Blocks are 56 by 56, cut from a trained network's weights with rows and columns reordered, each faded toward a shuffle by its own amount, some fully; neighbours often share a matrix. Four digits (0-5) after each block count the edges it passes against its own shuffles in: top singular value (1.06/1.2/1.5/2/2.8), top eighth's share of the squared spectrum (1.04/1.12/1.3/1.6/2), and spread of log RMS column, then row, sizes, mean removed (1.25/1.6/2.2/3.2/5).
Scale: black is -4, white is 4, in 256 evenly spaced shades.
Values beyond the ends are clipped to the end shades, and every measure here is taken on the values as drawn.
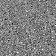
1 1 0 0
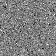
0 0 0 0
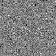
3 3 1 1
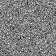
0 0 0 0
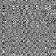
4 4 2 3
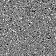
0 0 0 0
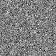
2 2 0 0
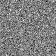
1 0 0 0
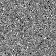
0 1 0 0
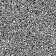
1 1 0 0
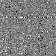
3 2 0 1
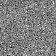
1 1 0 0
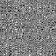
4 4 2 2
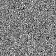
2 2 0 0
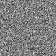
2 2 0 0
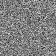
0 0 0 0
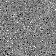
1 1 0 0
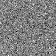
2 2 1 0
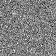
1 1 0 0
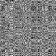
4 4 2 2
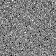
1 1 0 0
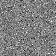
1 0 0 0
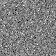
0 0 0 0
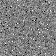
0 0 0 0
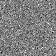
1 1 0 0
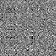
3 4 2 2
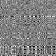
4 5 1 3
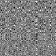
4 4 2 2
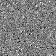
2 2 0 0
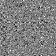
3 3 0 1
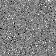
1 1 0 0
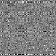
4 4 1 3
